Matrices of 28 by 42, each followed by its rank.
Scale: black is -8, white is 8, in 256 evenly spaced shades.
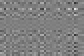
two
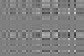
one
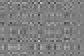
three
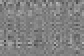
five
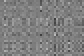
three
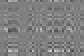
two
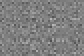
five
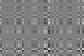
one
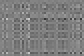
two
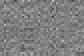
five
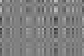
one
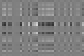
one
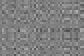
three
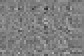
five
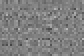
five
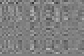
three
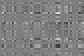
two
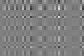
one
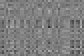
three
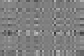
two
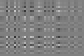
one
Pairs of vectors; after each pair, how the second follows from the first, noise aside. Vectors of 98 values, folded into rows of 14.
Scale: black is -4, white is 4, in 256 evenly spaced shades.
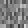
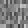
copied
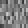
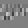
partly zeroed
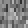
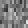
copied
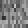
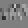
partly zeroed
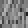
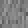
shrunk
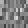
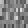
copied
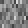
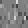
partly zeroed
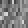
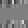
partly zeroed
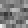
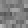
shrunk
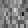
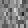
copied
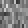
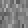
shrunk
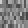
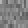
shrunk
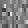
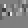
partly zeroed
